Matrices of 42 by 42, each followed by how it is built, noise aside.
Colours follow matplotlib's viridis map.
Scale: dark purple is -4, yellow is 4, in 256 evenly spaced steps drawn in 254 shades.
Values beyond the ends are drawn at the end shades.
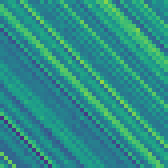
Toeplitz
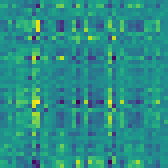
low rank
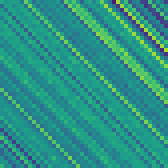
Toeplitz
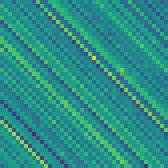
Toeplitz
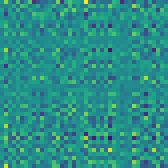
low rank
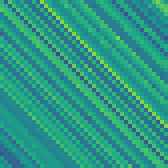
Toeplitz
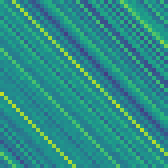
Toeplitz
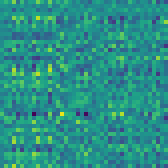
low rank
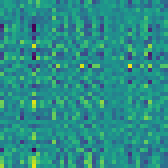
low rank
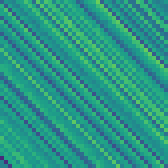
Toeplitz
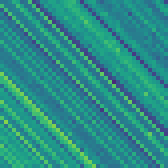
Toeplitz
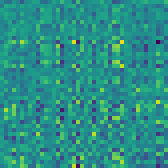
low rank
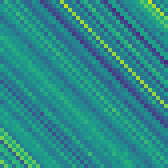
Toeplitz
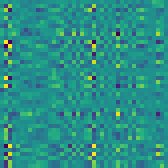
low rank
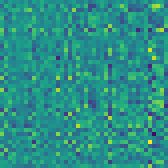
low rank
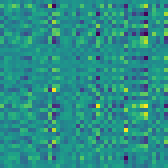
low rank
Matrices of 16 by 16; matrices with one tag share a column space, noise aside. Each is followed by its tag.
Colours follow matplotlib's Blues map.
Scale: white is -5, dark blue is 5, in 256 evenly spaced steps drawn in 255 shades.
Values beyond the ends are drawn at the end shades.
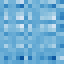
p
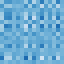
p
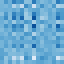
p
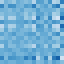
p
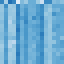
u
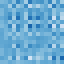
p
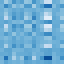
p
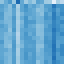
u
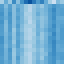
u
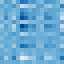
p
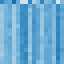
u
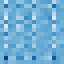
p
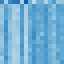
u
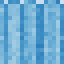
u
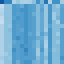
u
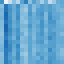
u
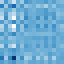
p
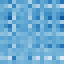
p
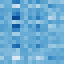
p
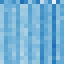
u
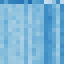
u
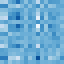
p
